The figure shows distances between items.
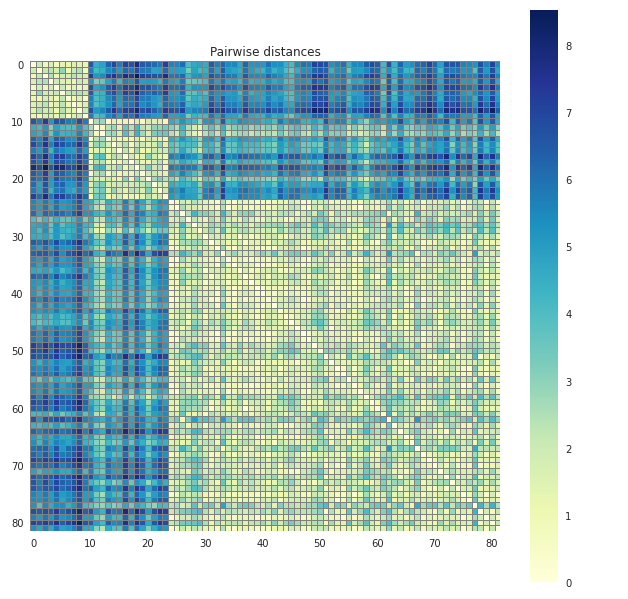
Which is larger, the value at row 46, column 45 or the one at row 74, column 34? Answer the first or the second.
the second
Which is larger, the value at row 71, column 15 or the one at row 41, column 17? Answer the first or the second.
the first
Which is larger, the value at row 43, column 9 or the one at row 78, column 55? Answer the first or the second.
the first
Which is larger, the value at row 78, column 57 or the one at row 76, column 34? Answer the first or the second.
the first
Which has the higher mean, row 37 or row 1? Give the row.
1
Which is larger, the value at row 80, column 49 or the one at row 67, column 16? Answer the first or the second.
the second
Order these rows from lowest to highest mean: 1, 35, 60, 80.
35, 60, 80, 1
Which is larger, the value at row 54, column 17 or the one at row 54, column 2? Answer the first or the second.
the second
